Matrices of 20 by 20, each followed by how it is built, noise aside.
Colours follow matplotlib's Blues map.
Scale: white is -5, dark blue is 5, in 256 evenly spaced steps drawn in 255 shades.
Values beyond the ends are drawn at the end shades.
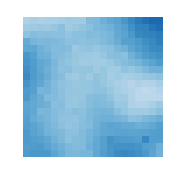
smooth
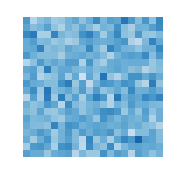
noise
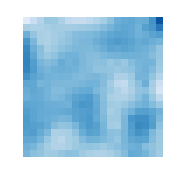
smooth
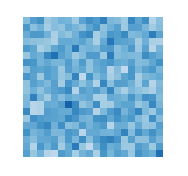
noise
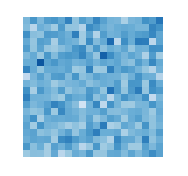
noise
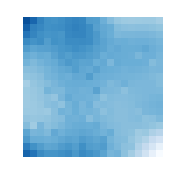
smooth
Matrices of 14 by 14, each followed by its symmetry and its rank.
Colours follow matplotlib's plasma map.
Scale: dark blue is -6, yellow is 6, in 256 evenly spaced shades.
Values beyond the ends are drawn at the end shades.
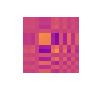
symmetric, rank one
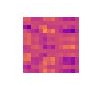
neither, rank two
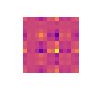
symmetric, rank one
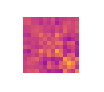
symmetric, rank three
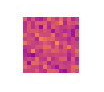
neither, full rank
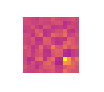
symmetric, rank three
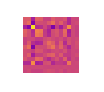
symmetric, rank two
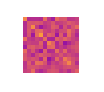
symmetric, rank three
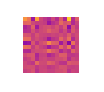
neither, rank two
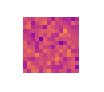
neither, full rank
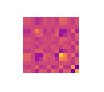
symmetric, rank two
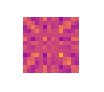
symmetric, rank two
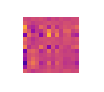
neither, rank two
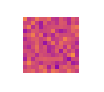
neither, full rank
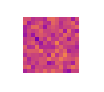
neither, full rank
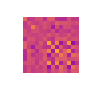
symmetric, rank three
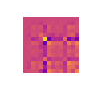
symmetric, rank two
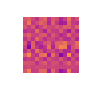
neither, rank two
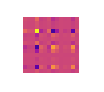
symmetric, rank one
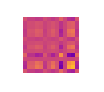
symmetric, rank one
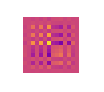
symmetric, rank one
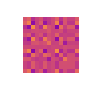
symmetric, rank two
